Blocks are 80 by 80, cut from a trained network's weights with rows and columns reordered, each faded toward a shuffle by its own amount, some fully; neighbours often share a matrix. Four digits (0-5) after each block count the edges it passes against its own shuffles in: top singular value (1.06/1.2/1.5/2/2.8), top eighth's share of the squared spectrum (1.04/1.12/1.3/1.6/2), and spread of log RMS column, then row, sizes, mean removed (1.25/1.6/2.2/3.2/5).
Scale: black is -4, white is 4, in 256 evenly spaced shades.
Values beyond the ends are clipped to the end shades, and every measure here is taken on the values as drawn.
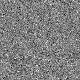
0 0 0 1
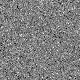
0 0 0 0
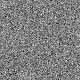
0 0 0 0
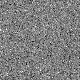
0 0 0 0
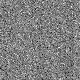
0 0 0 0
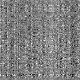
4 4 1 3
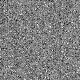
1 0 0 0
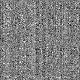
3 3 0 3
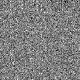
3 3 1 1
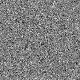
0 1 0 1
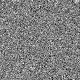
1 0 0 0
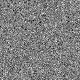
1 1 0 0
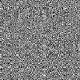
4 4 2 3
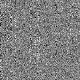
2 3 3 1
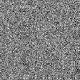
3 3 1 2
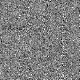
2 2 2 0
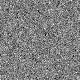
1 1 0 0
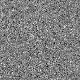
1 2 2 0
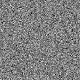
2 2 1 1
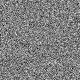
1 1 0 0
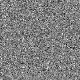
1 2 1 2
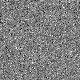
0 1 0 0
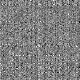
3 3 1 3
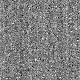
2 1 0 1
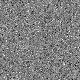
0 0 0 0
